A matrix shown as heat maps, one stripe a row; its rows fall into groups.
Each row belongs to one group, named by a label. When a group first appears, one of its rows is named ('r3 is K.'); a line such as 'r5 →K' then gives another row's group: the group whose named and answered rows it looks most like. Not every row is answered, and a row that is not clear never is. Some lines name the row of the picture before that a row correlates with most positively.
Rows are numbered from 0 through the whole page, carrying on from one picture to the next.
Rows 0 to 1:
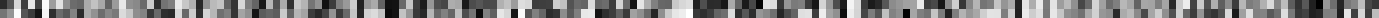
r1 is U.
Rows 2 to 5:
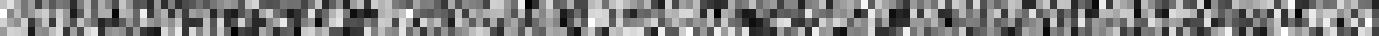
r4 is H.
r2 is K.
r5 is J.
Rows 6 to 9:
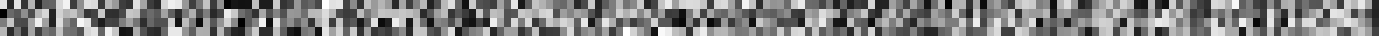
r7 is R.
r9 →J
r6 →J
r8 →R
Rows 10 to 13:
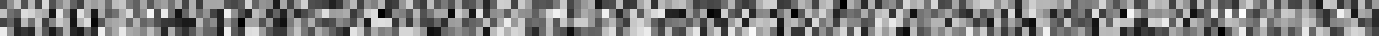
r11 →R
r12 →K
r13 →K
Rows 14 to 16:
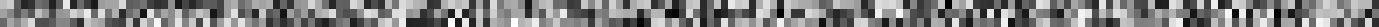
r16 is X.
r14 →K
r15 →R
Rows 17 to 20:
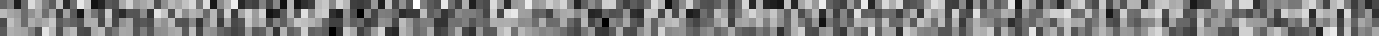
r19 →X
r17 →R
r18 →X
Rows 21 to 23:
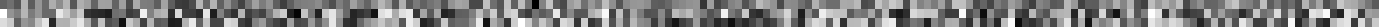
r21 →K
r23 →R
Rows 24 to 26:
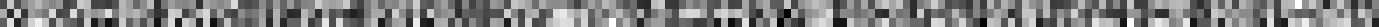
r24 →R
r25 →J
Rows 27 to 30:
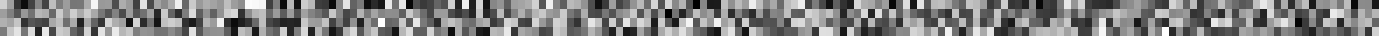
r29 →J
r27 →X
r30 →U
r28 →R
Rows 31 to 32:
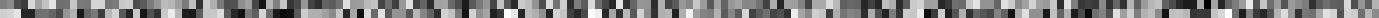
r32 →J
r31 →U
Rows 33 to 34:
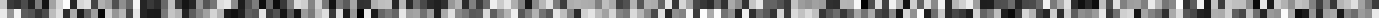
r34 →J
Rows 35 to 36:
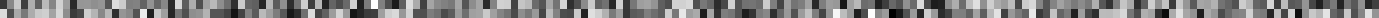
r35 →U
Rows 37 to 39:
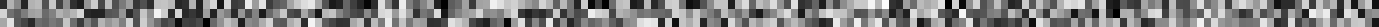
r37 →X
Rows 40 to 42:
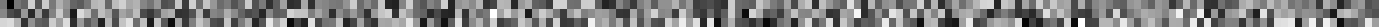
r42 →H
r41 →K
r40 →U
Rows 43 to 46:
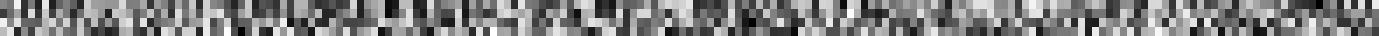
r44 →U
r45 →H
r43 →U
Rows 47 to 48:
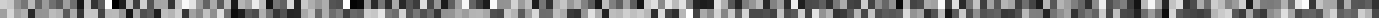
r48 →J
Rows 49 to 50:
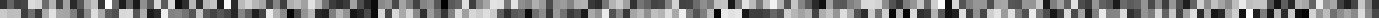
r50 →H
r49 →X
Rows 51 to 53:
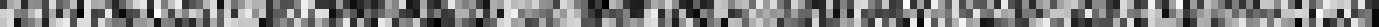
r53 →K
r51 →X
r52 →X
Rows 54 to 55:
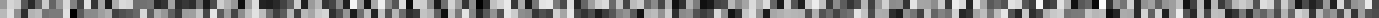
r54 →K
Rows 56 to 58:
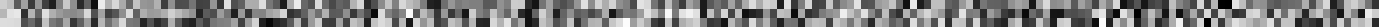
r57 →H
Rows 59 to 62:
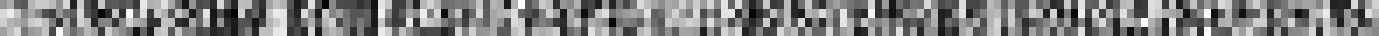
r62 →H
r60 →H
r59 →H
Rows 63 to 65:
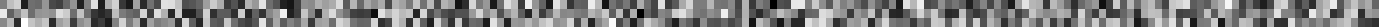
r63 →J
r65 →R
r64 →H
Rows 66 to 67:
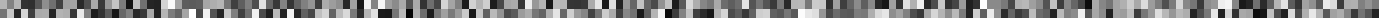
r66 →J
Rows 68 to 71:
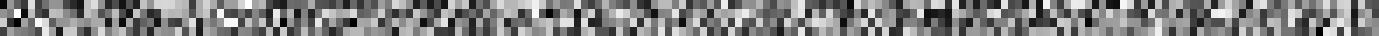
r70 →R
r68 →X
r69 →J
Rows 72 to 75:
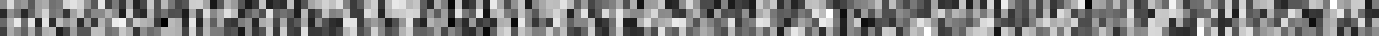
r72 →R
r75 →U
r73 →R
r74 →U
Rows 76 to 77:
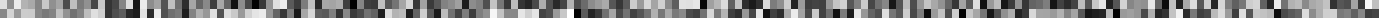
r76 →H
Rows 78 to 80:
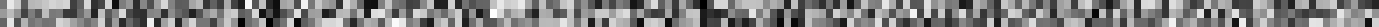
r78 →X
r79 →K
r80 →R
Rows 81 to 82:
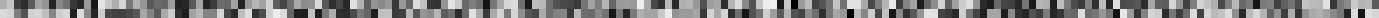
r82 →H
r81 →K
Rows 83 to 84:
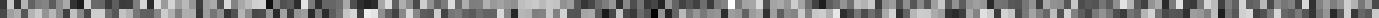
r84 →U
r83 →X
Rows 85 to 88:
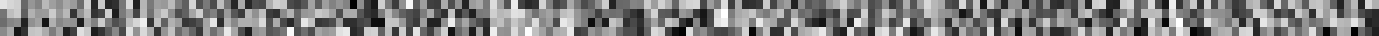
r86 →X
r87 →X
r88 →R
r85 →H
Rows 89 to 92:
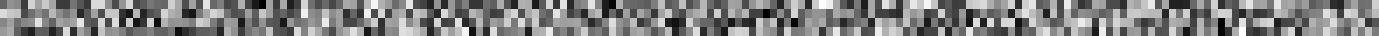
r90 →J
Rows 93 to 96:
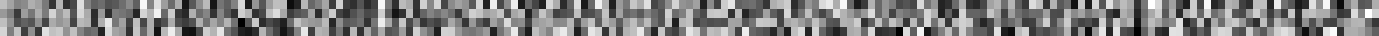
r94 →H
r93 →H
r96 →J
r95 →K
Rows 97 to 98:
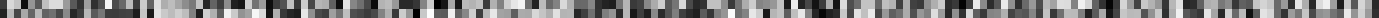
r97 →X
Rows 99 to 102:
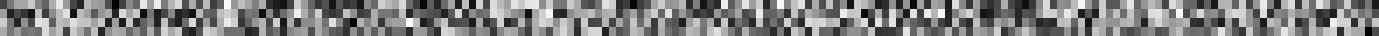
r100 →K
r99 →X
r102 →J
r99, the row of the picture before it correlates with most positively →98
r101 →R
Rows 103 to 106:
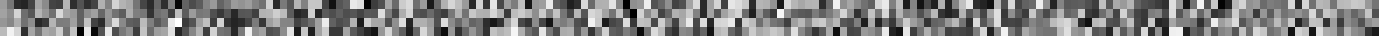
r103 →K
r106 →X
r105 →J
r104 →H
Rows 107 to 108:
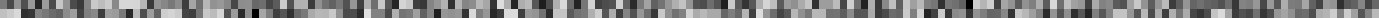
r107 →U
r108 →J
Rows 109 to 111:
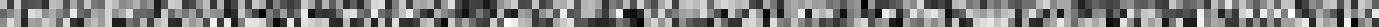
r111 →X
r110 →U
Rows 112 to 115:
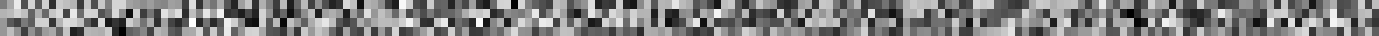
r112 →U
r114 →R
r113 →J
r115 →X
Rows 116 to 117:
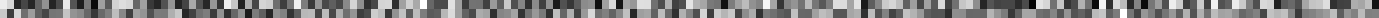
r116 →K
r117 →J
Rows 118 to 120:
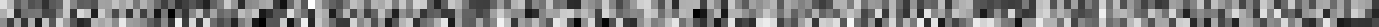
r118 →K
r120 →U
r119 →K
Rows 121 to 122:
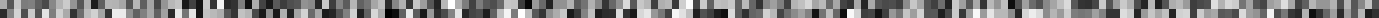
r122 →U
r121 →J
